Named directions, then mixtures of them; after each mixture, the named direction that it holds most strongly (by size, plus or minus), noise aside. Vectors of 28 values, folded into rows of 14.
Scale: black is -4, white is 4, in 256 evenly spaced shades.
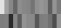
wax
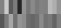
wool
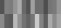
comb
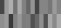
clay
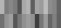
comb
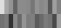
wax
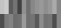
wool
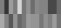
wool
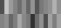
clay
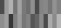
clay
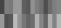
comb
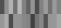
clay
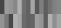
comb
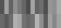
comb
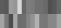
wool
